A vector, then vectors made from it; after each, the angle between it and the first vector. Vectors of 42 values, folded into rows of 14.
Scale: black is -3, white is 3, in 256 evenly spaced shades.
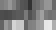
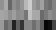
nearly opposite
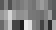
partly opposed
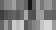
nearly parallel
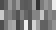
orthogonal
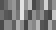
orthogonal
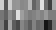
partly opposed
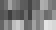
nearly parallel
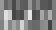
orthogonal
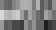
nearly opposite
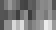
nearly parallel
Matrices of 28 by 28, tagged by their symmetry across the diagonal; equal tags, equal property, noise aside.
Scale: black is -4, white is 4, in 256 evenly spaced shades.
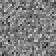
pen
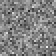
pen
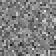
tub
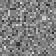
tub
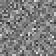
pen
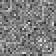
pen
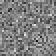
pen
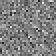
tub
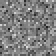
tub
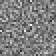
pen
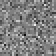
tub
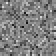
pen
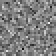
tub
